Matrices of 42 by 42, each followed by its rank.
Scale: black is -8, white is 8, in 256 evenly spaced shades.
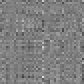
five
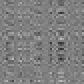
three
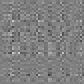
three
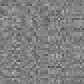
five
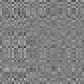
three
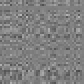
three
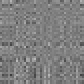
three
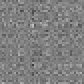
five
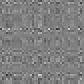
three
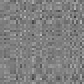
three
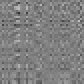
three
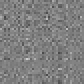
five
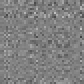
five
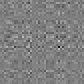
three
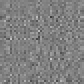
five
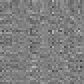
five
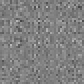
five
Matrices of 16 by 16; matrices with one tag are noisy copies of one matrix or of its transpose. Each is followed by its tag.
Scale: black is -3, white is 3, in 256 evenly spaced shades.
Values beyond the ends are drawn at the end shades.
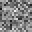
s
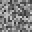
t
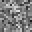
t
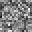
s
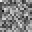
s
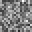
s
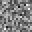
t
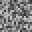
t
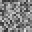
s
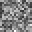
s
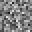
t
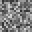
s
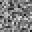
t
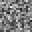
t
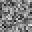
s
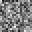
s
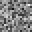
t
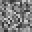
s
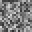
s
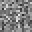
t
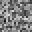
t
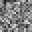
s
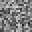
t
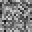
s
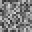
s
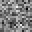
t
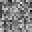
s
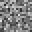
t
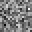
t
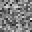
t
